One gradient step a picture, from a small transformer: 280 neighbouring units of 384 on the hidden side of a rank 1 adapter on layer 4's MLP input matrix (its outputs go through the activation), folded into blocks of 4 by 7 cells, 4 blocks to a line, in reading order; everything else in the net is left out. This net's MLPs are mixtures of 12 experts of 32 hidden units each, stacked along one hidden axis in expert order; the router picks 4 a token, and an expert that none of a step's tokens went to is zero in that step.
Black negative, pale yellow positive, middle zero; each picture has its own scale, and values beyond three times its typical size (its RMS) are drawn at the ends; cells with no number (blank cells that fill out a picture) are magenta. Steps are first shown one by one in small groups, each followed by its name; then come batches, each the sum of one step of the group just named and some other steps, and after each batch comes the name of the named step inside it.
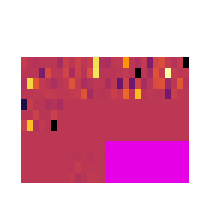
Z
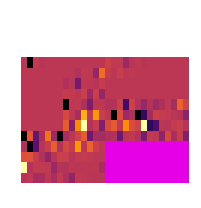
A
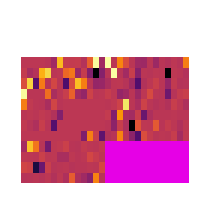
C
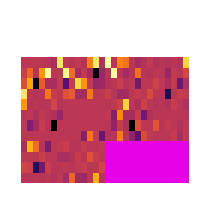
C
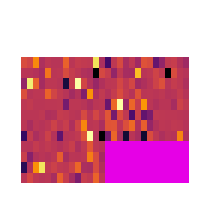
A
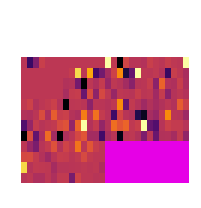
A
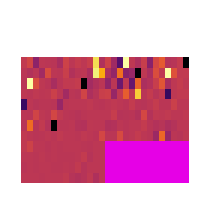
Z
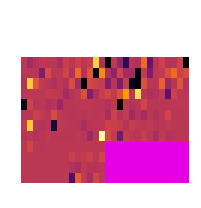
Z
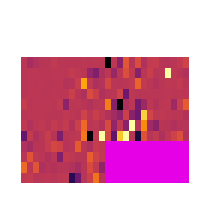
A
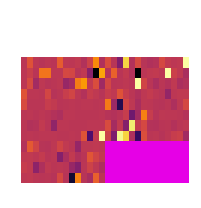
C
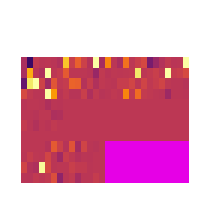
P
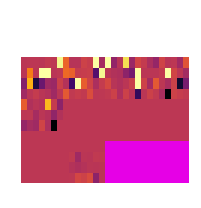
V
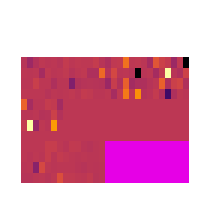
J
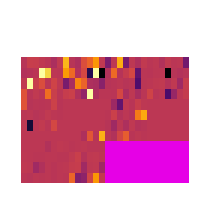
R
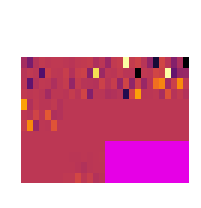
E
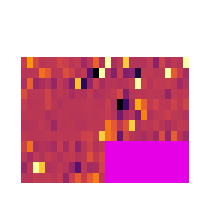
V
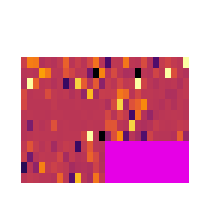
R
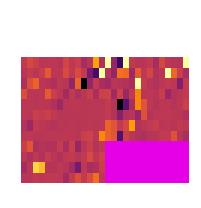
P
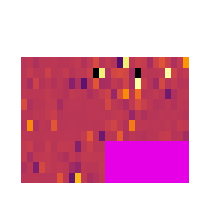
J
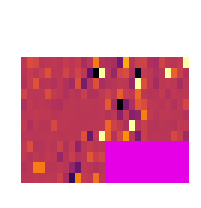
P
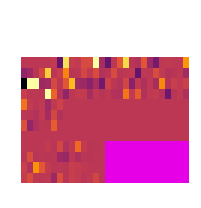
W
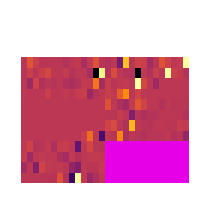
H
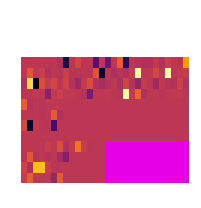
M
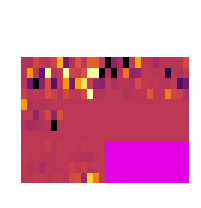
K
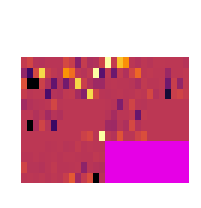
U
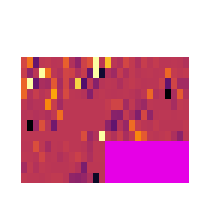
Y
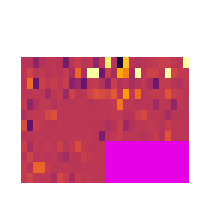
M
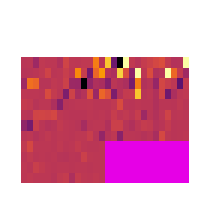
W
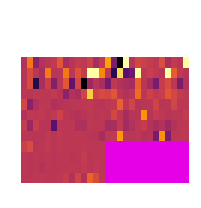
K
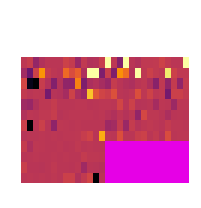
U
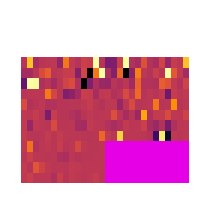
W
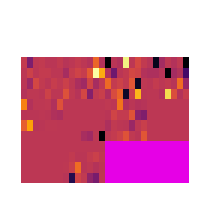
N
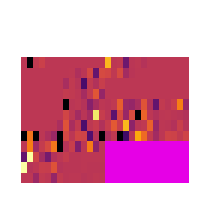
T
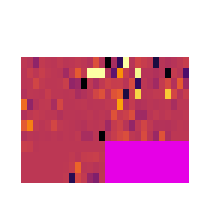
N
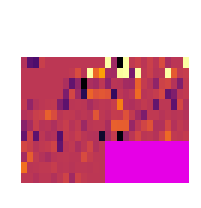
T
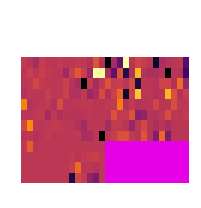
N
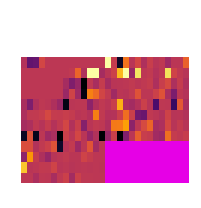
T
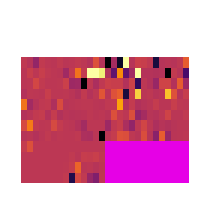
N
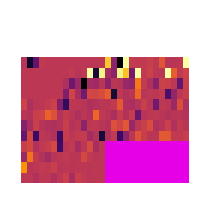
T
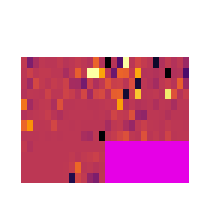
N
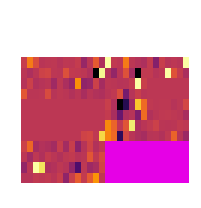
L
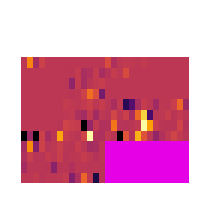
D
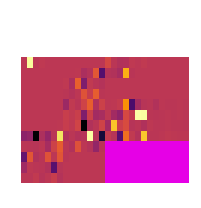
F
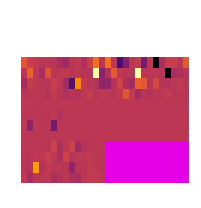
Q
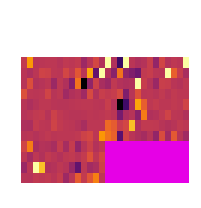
L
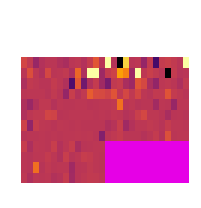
Q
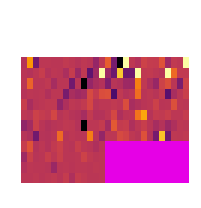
F
